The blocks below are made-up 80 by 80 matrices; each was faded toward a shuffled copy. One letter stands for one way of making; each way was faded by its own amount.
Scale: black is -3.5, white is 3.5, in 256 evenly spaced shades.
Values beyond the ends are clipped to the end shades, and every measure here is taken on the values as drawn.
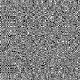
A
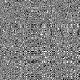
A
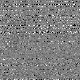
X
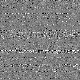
X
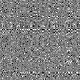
A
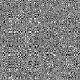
A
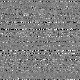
X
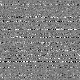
X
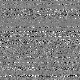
X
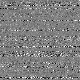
X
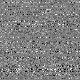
X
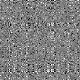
A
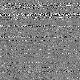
X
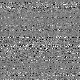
X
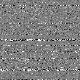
X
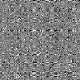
A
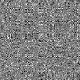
A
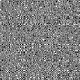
A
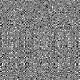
A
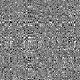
A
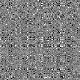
A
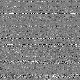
X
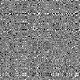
A
